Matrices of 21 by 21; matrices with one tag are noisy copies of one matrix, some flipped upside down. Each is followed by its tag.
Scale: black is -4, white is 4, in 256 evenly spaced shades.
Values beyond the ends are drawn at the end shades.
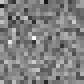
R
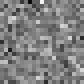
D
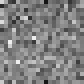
R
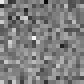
R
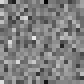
R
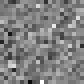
D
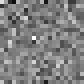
R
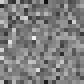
R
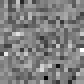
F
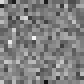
R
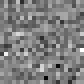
F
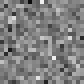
D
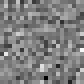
F
